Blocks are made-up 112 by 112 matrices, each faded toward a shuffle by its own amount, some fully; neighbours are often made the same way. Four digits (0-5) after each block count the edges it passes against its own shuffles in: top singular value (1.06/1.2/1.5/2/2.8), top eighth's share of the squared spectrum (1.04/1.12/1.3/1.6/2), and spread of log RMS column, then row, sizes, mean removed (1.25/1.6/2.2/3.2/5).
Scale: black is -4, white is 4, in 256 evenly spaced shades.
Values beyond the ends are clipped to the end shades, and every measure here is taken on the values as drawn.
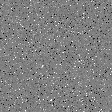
0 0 0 0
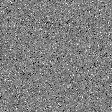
0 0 0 0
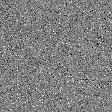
0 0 1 0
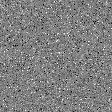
1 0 0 0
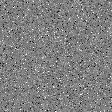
2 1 0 0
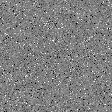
2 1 0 0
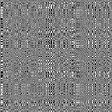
5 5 4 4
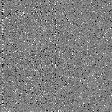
4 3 2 1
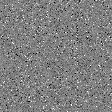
2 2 0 0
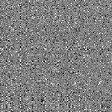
4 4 3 2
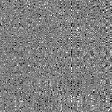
5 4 3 2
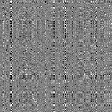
5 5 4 3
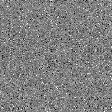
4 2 1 1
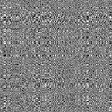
5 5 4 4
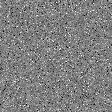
0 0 0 0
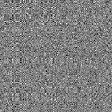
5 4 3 2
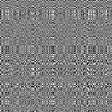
5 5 4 4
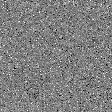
3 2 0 0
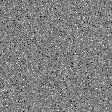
2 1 0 0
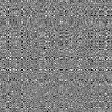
5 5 3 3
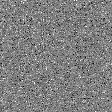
3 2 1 0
